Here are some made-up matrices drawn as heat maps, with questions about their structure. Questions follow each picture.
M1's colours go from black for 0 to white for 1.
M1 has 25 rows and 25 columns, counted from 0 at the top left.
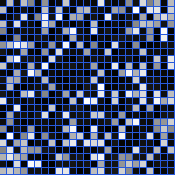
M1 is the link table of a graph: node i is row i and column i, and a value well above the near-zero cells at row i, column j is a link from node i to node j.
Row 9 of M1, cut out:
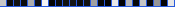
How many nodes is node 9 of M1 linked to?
9
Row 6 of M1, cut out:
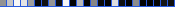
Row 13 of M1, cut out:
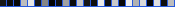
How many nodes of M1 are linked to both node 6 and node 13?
6
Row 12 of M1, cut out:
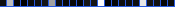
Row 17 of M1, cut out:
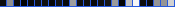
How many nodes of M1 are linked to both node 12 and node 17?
1
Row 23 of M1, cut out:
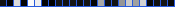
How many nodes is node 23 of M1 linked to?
8
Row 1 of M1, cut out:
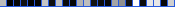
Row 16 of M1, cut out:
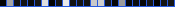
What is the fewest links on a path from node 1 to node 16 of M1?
1
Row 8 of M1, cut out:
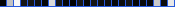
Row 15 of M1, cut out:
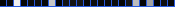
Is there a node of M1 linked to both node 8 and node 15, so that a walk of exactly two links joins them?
yes
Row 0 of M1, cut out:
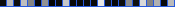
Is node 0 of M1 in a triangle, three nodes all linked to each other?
yes
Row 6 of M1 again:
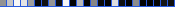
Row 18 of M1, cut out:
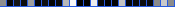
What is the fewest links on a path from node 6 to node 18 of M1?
2
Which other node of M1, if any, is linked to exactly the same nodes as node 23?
node 10
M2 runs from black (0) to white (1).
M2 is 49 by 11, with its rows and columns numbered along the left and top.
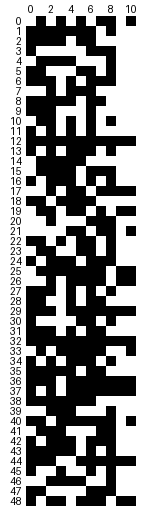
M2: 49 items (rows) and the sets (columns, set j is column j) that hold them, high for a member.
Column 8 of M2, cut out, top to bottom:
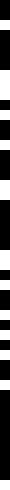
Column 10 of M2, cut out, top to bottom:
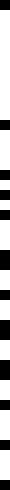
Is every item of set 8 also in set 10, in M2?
no
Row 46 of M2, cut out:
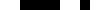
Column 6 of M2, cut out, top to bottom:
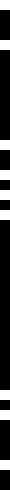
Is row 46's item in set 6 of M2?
yes
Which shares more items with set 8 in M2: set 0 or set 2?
set 0
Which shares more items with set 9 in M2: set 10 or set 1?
set 10
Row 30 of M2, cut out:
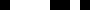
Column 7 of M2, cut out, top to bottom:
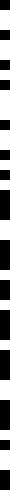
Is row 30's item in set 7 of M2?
yes
